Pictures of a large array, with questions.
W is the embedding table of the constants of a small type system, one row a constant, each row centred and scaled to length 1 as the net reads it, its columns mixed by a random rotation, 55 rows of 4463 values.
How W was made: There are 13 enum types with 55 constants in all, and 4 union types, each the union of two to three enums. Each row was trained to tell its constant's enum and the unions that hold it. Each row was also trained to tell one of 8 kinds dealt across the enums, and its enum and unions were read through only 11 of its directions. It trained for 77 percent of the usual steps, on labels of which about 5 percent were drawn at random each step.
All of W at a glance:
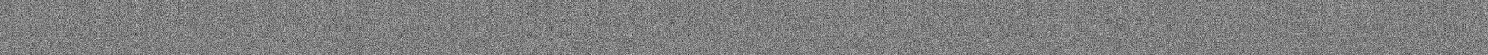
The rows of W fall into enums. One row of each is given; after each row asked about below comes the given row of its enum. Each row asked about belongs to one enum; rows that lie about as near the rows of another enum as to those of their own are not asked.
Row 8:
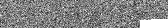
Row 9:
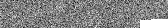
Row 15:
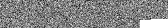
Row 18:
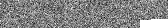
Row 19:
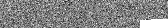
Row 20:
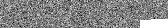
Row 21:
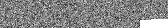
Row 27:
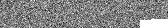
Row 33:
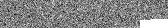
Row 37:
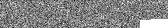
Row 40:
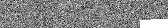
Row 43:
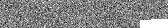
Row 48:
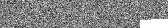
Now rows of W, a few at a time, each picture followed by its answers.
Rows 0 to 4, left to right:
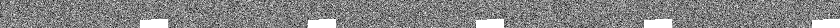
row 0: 15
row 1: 15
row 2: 19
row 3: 27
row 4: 9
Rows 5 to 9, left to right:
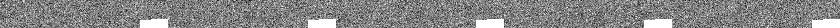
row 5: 48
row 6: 19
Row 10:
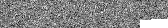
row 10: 27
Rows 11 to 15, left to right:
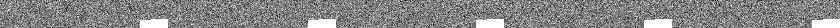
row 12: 15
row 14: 15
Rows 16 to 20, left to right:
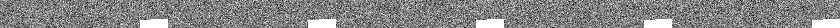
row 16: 40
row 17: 40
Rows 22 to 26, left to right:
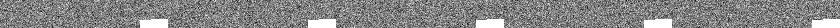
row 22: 8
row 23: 20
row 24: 18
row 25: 27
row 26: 18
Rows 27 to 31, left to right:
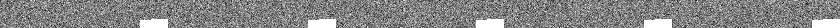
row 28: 18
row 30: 18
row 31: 8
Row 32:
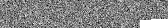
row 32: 48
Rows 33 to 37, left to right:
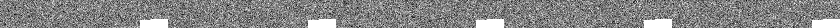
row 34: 19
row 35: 48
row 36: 48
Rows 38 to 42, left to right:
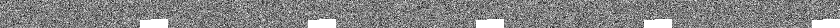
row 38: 8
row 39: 18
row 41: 40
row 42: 33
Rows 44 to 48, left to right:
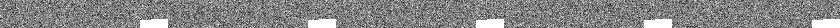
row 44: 21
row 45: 19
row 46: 9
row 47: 43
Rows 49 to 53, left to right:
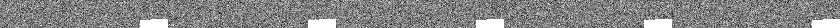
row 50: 27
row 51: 33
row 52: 27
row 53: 15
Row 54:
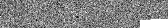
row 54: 48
